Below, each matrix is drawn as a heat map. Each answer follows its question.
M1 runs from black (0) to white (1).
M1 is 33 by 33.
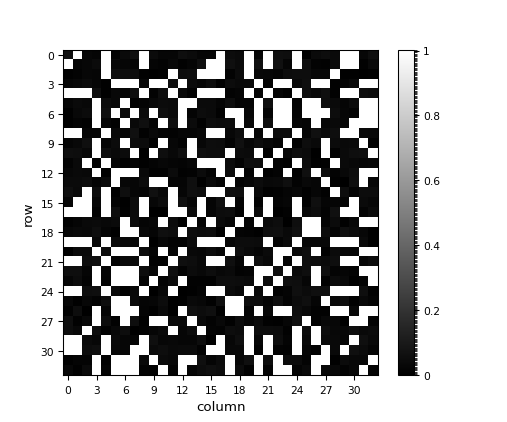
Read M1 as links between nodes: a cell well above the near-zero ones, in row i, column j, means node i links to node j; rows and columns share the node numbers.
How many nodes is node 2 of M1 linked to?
7
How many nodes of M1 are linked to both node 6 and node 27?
4
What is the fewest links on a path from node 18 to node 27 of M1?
2
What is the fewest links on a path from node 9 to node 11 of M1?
4
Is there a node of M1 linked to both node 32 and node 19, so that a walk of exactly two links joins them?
no
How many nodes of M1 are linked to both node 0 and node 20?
0
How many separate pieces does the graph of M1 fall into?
1
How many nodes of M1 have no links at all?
0
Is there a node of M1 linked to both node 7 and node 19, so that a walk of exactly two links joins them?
yes
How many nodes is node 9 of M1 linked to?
7
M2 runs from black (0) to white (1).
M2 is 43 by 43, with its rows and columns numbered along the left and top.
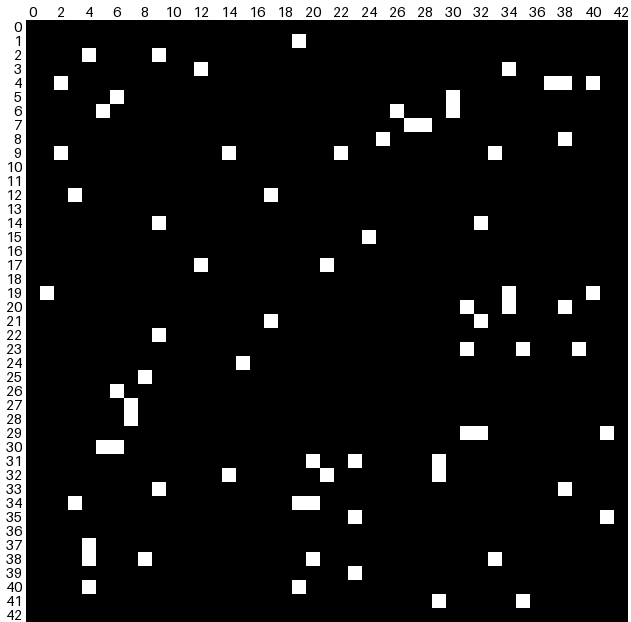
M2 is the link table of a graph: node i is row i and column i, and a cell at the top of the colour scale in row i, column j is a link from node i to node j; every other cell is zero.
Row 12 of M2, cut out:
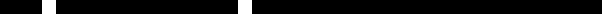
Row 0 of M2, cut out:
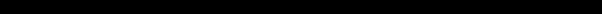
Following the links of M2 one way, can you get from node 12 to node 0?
no
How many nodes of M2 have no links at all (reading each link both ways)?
8
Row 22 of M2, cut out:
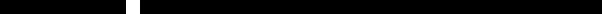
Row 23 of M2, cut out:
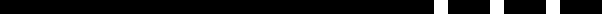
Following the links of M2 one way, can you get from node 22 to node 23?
yes
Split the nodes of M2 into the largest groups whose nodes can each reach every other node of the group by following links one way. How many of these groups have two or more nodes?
4
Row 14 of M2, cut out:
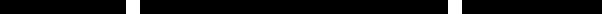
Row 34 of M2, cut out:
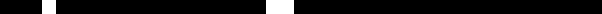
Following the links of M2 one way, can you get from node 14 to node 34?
yes
